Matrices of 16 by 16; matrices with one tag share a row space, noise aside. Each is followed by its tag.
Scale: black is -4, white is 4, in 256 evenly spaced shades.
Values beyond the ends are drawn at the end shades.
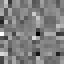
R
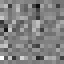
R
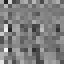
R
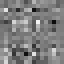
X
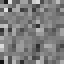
R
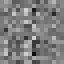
X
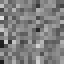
R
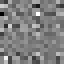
R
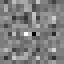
X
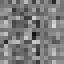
X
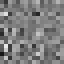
R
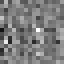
R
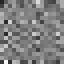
R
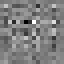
X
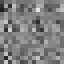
R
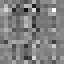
X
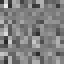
R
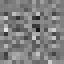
X
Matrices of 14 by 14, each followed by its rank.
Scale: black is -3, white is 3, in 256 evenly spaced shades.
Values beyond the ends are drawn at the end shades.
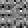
three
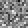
full rank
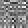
three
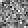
full rank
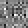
three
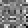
three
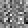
three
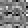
three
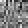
three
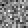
full rank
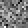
full rank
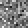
full rank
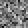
full rank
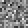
full rank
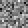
full rank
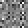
three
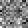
three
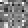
three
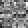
three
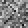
full rank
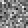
full rank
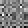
three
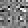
three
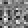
three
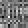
three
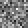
full rank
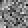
full rank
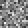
full rank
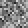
full rank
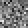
full rank
